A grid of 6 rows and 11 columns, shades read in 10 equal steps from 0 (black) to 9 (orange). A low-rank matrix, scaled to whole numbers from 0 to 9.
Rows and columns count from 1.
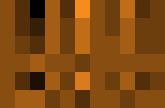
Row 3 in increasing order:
3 4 4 4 4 5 5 5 6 6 7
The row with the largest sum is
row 4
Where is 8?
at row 5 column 6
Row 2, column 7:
5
